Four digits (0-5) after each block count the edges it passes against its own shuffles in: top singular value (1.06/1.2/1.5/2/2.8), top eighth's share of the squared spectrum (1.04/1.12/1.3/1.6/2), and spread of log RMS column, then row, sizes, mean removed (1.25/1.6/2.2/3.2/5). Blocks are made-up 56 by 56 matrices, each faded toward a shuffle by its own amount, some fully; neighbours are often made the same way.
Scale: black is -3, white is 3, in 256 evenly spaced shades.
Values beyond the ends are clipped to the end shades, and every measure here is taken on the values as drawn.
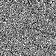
0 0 0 0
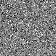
0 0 0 0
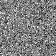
0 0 0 0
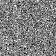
0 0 0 0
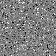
2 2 0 0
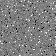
1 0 0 0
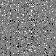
2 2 2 1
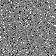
0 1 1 0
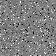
0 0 0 0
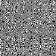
1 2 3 2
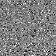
1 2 0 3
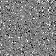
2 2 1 0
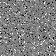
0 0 0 0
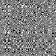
4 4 2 2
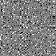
4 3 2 1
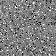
2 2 0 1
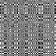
5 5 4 4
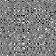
4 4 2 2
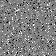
0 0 0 0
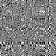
4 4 2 2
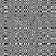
5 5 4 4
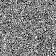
2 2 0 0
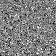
1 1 0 0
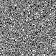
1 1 0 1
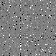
3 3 1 0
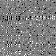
4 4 2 2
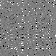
4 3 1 1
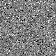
0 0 0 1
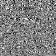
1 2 0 3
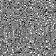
3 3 1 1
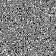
3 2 0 0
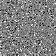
3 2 0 1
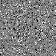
3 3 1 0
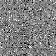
3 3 1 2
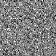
3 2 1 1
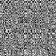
4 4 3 2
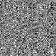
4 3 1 2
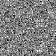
3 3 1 0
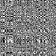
4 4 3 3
